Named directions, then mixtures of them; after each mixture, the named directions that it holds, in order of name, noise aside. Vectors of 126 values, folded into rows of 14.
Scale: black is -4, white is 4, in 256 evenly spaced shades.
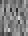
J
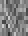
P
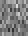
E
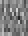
J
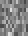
E, J, P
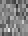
E, J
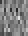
J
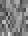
P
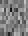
E, J, P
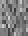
E, P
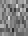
E, P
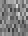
E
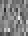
J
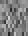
E, J, P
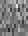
E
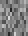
E, J, P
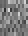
E, J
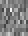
E, J, P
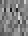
E, J
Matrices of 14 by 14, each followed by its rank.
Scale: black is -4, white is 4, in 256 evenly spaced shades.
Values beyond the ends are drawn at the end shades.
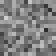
full rank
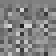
three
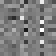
two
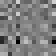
two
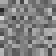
three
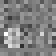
three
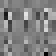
two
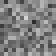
full rank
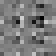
two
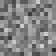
full rank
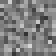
full rank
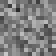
full rank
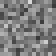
full rank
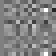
two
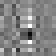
two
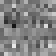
three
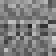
three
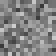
full rank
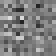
three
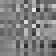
two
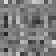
three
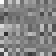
two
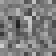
three
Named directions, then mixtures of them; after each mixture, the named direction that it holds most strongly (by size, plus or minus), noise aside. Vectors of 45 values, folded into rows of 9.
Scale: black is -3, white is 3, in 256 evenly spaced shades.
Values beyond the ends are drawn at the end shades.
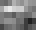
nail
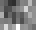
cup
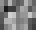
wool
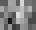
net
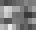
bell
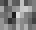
net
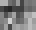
net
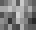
net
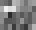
wool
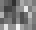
cup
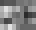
bell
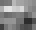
nail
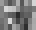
net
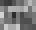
cup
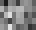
bell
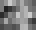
bell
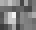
cup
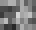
bell
